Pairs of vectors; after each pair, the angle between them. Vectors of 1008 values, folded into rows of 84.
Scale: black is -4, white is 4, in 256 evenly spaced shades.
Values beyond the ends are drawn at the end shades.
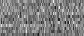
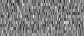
partly opposed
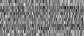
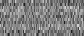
nearly opposite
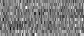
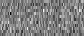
partly opposed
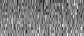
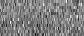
partly opposed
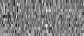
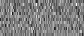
orthogonal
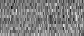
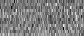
nearly parallel
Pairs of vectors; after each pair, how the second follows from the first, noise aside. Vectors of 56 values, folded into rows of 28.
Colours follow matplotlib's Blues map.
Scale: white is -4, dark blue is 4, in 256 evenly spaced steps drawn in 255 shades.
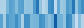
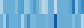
partly zeroed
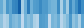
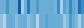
partly zeroed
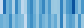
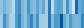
wrapped around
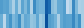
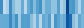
wrapped around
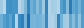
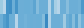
partly zeroed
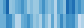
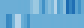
partly zeroed
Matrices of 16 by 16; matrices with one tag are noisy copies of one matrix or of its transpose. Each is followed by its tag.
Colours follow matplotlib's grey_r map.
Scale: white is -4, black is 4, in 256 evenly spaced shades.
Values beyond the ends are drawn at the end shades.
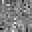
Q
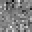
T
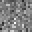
Q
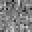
T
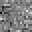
T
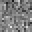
T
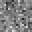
T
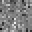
Q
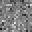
Q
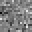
T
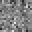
Q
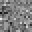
T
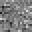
T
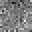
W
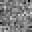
Q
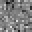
T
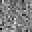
Q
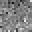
W
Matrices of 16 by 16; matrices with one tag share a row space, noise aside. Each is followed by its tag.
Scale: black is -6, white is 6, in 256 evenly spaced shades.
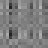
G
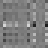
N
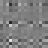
G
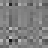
G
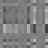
N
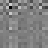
G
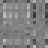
N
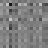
G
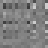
N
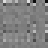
N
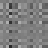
G
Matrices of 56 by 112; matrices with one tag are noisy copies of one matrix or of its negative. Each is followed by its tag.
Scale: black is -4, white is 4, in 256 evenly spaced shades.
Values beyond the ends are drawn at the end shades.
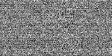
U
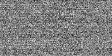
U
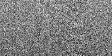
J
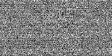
U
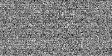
U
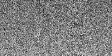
J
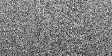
J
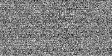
U
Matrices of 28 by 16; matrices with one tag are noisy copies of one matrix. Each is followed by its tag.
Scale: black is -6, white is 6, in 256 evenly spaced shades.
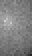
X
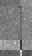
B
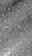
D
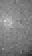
X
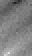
D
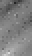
D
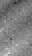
D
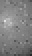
X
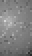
X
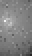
X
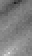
D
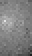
X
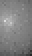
X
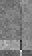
B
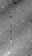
D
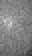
X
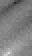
D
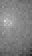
X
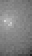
X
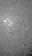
X
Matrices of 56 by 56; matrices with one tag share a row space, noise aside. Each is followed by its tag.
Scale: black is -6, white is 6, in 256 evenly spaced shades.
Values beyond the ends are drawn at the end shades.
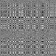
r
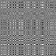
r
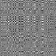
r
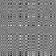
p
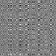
p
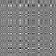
p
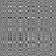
p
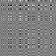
p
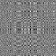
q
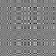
q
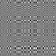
q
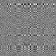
q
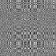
q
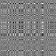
r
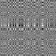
r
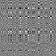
p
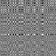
r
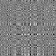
q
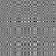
q
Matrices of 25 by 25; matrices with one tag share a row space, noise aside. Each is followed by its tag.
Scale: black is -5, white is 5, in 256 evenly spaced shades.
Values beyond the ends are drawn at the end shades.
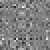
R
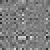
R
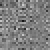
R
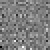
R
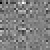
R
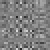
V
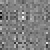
R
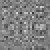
V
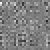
R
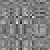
V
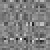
V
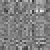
V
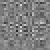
V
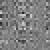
R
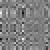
R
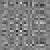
V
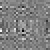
R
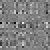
R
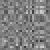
V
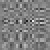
V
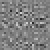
V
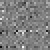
R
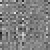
R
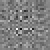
V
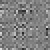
R
